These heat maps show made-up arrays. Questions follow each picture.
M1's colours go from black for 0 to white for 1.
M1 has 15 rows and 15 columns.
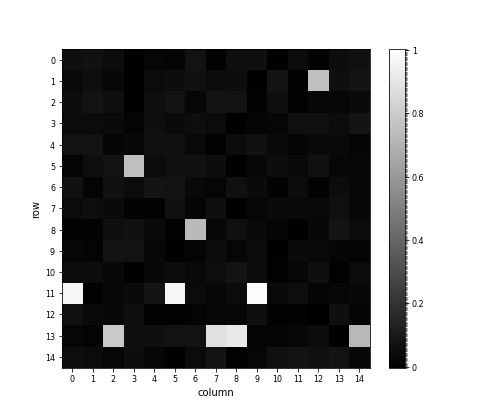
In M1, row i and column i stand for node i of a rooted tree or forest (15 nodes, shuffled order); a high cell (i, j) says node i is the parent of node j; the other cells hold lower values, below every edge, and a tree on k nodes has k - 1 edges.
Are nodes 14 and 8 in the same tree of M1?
yes
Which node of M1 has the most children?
13
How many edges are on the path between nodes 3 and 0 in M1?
3
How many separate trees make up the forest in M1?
5
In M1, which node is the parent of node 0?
11
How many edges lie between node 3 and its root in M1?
2
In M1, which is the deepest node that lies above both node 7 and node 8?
13
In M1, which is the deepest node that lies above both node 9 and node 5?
11
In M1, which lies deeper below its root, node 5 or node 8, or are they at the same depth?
the same depth
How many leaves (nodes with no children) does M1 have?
10
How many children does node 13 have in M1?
4
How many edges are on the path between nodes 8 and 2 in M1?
2
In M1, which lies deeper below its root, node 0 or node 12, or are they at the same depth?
the same depth
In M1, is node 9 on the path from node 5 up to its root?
no
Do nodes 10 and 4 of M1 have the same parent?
no
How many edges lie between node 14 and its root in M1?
1
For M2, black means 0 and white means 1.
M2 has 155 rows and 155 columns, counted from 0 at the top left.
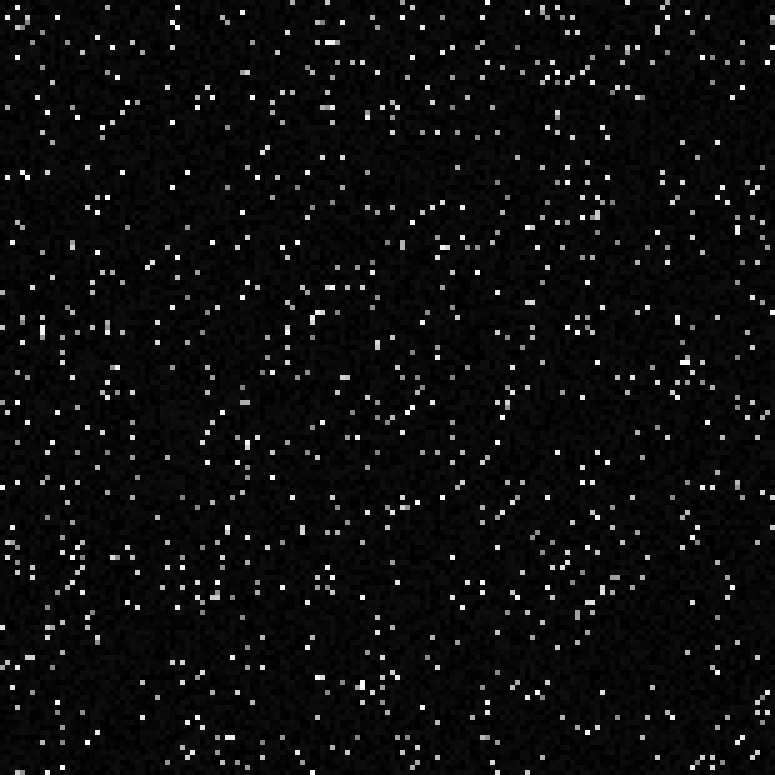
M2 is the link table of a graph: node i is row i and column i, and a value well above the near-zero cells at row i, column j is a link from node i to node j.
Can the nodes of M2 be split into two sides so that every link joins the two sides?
yes
